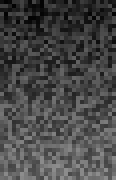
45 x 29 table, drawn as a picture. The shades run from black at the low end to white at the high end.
Average level on the scale: 30%. Stripes: none. Slope: up to the bottom. Grain: fine. Odd rows or columns: none.
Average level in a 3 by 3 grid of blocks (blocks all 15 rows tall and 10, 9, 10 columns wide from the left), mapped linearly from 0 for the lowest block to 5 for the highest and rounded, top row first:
0 0 0 / 2 2 3 / 5 5 5
